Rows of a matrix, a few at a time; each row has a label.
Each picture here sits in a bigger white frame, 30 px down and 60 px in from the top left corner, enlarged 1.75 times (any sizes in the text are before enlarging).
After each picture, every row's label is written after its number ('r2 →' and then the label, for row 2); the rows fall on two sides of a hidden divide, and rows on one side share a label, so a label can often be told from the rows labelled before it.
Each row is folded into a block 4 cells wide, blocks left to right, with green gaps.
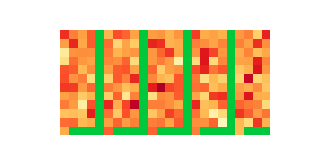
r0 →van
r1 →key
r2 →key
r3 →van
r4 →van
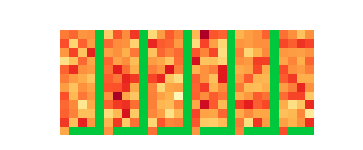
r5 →van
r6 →key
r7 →van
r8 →key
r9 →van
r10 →van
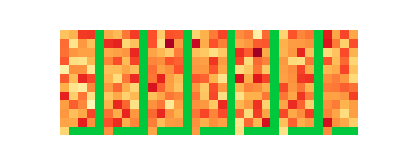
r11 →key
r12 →key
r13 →van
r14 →van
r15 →key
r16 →key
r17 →van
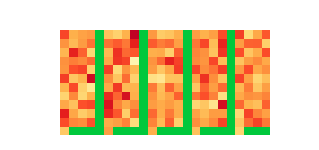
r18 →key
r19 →van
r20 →van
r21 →van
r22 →van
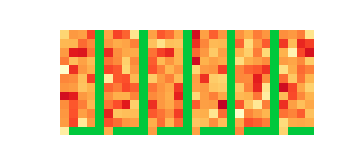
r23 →key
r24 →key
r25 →key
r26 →van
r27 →van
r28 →van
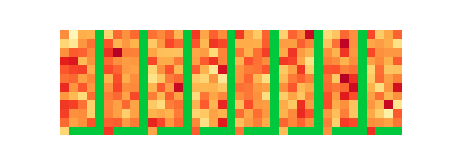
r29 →key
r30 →key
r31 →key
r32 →van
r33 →van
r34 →key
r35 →key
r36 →key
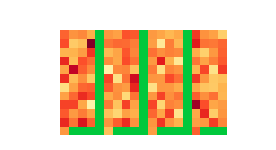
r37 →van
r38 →key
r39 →key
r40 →van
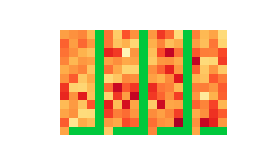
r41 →van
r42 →key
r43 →key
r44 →key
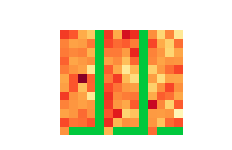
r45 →key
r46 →van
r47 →van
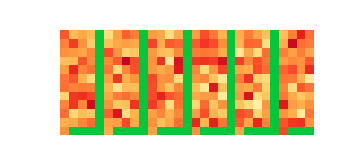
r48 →van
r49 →van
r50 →van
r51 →van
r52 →van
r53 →van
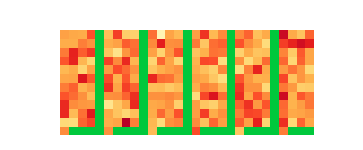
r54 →key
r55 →van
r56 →van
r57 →van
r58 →van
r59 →van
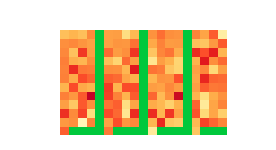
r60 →key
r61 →van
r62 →key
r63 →key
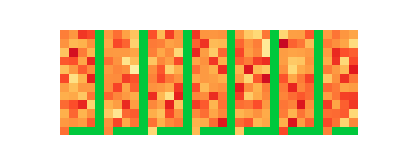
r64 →key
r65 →key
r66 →key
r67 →van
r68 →key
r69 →key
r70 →key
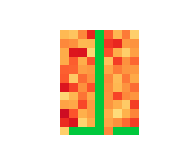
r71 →key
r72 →van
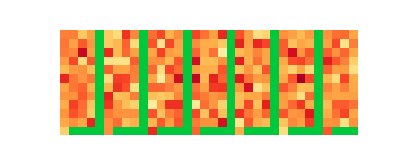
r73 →key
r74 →key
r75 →key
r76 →key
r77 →van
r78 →key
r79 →key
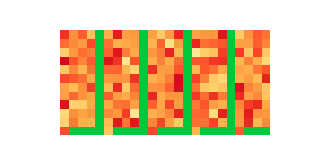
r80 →van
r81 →key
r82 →key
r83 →van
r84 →key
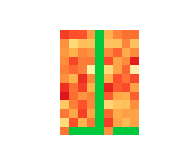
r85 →key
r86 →key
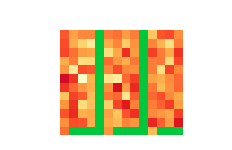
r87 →van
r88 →key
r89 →key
